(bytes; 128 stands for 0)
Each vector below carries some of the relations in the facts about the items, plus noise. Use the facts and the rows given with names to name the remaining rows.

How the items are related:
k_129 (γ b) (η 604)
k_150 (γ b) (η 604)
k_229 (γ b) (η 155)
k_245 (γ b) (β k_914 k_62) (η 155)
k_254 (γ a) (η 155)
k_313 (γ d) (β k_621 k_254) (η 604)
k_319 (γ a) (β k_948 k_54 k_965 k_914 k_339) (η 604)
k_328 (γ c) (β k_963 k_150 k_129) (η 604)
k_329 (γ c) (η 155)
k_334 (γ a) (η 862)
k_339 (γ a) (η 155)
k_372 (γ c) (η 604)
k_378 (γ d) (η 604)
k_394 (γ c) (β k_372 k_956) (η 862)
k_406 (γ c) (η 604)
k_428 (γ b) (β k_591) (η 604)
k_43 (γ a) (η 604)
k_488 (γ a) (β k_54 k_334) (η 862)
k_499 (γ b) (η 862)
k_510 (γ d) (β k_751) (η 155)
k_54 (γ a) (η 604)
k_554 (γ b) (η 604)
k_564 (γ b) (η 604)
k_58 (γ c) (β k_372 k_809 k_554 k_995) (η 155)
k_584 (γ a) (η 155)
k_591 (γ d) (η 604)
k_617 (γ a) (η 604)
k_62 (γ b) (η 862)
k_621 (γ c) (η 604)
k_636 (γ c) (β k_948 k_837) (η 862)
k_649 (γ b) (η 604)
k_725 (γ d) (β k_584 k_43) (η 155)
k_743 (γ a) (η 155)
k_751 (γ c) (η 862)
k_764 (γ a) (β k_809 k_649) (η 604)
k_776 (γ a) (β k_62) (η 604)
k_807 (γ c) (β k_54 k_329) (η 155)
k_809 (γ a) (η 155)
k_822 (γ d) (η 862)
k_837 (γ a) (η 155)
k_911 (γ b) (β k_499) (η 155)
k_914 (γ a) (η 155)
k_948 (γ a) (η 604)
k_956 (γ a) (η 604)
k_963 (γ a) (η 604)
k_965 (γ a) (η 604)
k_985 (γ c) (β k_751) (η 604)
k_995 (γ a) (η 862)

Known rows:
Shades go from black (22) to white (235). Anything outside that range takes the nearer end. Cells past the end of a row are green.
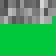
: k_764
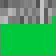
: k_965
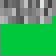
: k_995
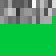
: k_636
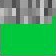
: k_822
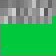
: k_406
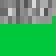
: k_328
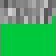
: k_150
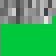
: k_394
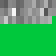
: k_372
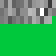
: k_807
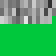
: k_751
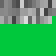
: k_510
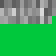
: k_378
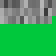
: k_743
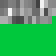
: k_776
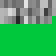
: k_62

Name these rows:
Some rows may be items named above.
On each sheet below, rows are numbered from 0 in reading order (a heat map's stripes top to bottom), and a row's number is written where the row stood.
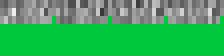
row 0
k_372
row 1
k_725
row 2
k_313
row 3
k_378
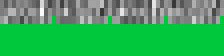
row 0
k_54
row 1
k_911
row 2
k_319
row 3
k_229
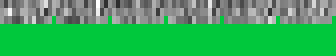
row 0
k_245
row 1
k_488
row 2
k_809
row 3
k_334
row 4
k_58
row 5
k_328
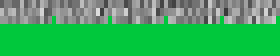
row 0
k_591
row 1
k_329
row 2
k_822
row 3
k_948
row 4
k_985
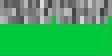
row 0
k_995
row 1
k_499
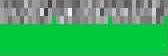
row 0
k_329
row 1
k_372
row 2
k_591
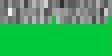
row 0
k_428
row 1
k_837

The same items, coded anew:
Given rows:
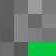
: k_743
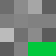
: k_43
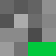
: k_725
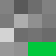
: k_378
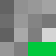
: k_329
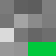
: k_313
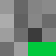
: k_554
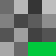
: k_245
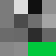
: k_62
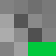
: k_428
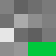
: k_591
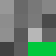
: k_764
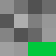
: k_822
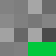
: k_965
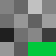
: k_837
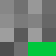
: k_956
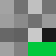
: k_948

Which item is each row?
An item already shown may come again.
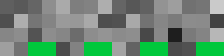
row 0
k_725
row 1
k_372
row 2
k_725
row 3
k_58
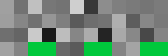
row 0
k_948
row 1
k_776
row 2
k_428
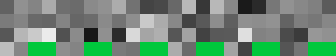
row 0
k_807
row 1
k_229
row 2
k_751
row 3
k_245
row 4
k_510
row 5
k_995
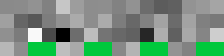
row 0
k_319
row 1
k_636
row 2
k_499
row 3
k_329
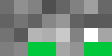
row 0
k_334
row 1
k_54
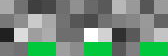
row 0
k_751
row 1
k_488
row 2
k_394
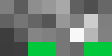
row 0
k_809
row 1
k_985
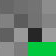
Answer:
k_911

